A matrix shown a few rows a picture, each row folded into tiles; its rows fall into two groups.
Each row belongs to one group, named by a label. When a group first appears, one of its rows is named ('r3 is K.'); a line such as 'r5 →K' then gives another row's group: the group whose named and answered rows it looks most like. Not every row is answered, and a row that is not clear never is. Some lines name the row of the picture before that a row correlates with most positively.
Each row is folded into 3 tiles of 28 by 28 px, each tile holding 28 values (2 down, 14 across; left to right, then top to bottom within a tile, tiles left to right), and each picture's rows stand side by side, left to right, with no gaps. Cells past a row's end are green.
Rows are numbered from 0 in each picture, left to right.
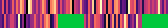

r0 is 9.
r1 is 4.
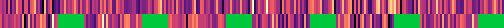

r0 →4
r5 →4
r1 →4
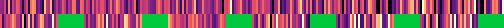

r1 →4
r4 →4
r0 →4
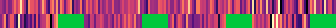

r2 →9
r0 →9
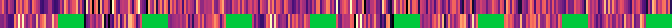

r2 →9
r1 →9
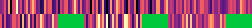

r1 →4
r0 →4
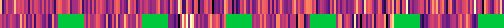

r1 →4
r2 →4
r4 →9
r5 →9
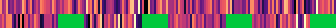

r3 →4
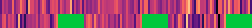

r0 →9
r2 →9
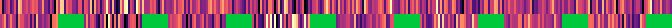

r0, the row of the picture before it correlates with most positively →1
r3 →4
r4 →9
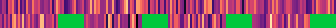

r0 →4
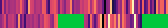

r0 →9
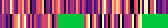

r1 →9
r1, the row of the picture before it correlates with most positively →0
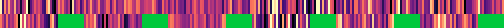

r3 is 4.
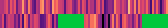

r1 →4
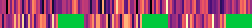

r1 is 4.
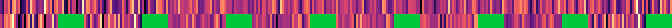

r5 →9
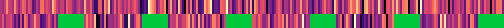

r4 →9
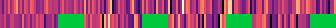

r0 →4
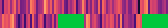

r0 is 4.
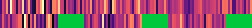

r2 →4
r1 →9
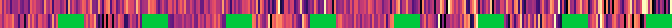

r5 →9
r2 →9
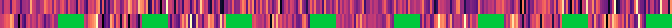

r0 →4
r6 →4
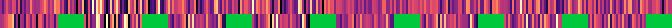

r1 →4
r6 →4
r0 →4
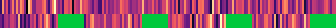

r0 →9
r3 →4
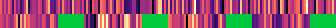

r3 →9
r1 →4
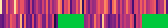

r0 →9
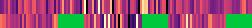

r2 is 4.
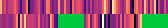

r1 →9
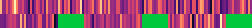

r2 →4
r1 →4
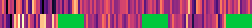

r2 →9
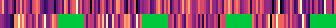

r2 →9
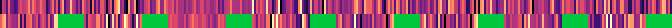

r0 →9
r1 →4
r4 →9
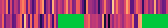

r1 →9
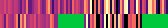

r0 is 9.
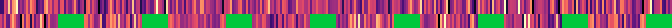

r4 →4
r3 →4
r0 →4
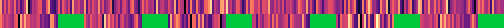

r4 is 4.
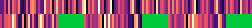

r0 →4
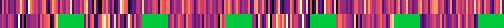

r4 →9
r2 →9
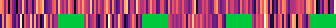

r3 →4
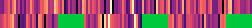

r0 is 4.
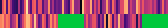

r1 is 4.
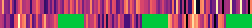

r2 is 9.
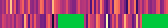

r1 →4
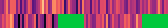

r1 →4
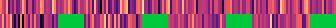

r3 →9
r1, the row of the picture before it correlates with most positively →0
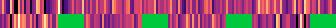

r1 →9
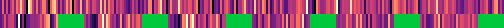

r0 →9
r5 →4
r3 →9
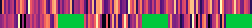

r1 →4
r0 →9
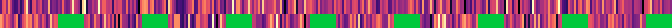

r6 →9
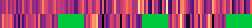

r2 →4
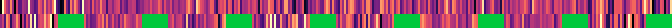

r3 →4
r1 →4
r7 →4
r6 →9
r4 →4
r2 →9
